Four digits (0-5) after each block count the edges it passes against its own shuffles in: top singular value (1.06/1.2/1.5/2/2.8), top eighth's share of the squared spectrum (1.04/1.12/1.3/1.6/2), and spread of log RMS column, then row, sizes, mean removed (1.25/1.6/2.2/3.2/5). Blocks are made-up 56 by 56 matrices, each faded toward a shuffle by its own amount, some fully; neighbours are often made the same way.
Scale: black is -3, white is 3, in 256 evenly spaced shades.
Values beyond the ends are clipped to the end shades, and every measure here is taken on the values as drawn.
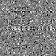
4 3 1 2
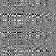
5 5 3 3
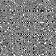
4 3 2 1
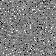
1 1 0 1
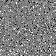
2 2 0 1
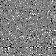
3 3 1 1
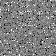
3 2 0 0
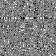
3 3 0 2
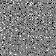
3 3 1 1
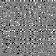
4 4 2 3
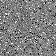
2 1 0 0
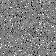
0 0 0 0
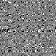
4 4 2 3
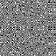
4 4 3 2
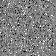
2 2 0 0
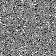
2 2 0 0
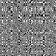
4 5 3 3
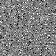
2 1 0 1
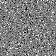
0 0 0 0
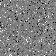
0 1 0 0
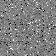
2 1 0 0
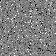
2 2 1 0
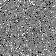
0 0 0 0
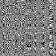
4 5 3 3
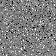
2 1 0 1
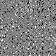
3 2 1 0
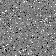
0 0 0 0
